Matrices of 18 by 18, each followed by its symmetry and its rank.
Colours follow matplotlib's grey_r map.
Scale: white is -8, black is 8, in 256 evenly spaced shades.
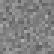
neither, full rank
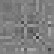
symmetric, rank three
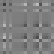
symmetric, rank one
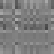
neither, rank two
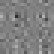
neither, rank three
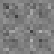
symmetric, rank three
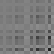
symmetric, rank one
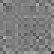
symmetric, rank three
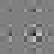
symmetric, rank one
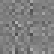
neither, rank three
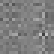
neither, rank three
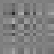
symmetric, rank one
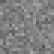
neither, full rank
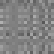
neither, rank two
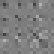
symmetric, rank three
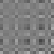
symmetric, rank one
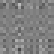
neither, rank two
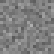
neither, full rank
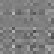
neither, rank three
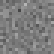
neither, full rank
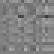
neither, rank three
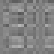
neither, rank two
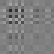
symmetric, rank one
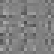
neither, rank three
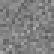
neither, full rank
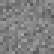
neither, full rank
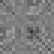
symmetric, rank three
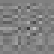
neither, rank two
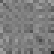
symmetric, rank three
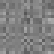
neither, rank two
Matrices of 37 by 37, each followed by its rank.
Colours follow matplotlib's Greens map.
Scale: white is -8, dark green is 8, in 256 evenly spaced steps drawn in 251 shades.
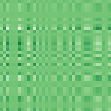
one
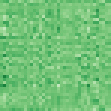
five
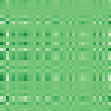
one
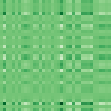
one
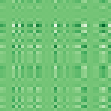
one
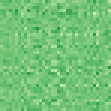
five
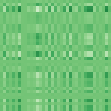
one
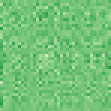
five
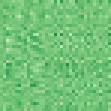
five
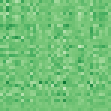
five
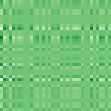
one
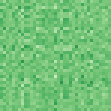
five
